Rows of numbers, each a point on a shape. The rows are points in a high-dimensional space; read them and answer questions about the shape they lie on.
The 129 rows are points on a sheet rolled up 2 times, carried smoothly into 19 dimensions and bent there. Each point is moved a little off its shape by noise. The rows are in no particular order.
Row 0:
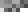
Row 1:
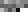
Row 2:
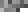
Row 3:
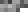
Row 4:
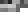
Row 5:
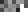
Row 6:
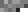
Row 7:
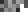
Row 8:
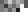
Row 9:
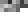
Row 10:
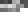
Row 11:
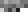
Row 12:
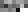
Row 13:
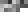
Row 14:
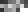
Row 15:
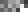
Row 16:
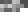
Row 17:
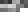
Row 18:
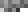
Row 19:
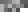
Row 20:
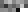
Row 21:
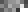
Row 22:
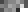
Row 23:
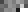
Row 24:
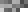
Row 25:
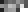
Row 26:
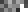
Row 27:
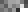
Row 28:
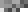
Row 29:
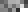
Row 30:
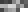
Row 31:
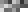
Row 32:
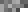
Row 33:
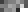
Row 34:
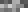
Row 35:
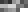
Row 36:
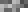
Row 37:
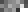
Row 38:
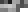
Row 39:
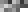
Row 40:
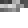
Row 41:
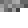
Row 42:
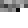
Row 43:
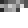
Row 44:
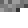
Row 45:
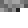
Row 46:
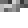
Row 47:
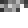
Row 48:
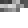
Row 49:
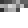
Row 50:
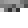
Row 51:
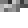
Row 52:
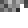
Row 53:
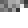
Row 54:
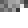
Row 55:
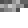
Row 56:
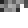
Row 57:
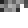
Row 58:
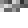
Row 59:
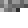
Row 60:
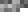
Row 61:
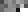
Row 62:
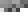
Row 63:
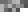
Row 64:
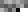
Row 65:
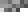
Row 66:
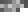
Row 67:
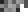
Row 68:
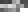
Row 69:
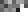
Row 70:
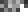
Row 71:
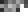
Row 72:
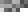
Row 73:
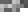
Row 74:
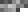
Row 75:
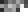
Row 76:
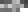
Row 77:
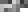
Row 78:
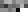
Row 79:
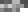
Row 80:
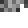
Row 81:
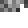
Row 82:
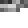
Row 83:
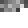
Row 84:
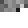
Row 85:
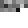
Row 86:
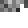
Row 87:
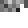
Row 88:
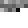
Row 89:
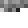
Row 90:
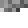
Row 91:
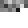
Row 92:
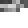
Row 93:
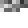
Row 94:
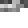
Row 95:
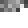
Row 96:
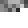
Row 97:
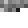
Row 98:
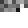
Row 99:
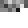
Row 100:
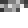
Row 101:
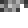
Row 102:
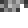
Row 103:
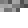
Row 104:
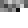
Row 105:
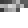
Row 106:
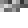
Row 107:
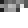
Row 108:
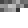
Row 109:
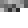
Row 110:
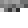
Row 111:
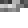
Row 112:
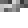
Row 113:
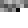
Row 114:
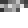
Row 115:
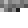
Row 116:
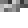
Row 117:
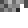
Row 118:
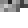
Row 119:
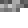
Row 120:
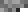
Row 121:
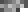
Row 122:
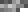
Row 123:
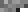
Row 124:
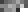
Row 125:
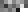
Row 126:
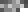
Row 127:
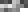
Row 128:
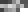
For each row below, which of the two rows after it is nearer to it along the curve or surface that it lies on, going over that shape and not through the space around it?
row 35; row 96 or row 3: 3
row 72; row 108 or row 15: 108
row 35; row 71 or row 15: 71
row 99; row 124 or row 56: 56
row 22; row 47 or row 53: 53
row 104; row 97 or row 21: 97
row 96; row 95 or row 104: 95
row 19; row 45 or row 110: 45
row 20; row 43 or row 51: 43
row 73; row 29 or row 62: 62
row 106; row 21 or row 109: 109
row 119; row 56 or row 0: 0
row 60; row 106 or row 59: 59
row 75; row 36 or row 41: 36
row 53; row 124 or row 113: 124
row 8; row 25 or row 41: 25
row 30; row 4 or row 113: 4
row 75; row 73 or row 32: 73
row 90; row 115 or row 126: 115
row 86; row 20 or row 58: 20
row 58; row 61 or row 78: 78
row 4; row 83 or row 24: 24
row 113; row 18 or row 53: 18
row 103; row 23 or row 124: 124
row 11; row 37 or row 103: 103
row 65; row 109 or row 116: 109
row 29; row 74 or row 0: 74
